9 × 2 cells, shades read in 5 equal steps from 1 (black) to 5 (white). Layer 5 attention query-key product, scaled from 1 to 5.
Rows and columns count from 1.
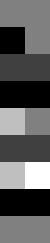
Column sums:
21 23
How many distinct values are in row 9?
1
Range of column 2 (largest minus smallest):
4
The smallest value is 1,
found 5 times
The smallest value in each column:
1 1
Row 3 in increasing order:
2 2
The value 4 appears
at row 5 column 1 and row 7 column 1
